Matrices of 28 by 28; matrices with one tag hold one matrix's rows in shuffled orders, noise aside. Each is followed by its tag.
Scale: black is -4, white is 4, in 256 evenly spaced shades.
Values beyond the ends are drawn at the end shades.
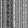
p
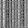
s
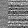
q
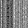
p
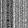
p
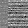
q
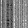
p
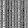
s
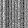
s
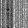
p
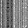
p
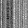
p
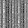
s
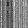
p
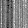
p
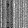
p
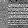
q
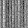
s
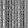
s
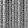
s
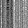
p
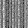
s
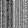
p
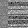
q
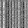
s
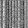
s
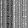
p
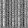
s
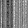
p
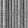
s
